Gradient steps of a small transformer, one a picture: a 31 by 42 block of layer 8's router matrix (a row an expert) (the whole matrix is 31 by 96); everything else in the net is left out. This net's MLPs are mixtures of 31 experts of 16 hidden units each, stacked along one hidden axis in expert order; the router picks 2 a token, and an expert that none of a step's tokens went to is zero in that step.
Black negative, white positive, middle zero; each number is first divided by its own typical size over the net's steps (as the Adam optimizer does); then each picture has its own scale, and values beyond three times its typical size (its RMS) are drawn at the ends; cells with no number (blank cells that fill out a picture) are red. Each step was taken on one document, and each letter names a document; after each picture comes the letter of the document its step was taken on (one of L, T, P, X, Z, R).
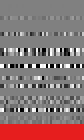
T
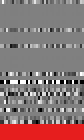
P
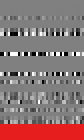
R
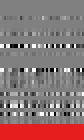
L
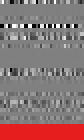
L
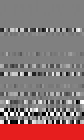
R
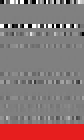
L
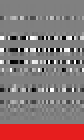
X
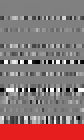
R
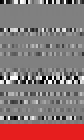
P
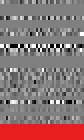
L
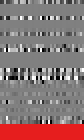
L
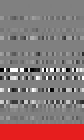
X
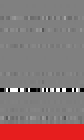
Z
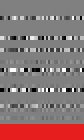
X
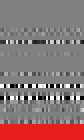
R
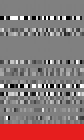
R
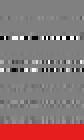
X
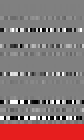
P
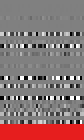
T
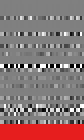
T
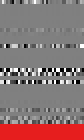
L
